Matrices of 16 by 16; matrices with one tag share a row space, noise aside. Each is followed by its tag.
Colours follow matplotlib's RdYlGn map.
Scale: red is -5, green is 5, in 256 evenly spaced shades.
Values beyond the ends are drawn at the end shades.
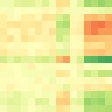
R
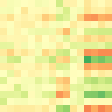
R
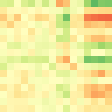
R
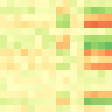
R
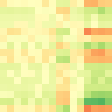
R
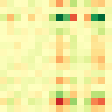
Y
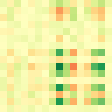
Y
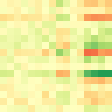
R
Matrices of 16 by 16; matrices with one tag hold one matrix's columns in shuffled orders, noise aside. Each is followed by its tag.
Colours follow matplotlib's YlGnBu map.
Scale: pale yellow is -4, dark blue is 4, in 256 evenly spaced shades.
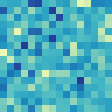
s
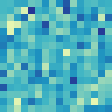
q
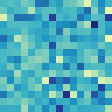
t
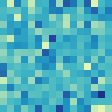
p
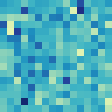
q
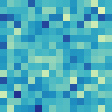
t
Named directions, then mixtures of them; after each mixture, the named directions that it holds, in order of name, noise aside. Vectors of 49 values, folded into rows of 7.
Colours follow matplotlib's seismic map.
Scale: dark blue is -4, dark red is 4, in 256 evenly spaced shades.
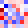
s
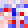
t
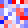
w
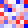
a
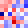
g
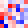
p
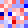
g, w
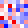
a, g, p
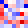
a, s, t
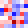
g, s, t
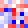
t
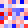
g, t, w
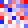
a, p, w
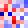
g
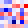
g, t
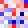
a, t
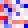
a, g, s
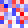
s, t, w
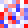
p, t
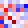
g, p, t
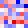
a, g, t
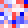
a, t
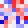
a, w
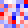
a, p, t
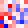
p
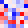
a, s, t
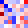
a, g, s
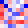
a, s, t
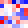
p, w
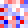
g, s
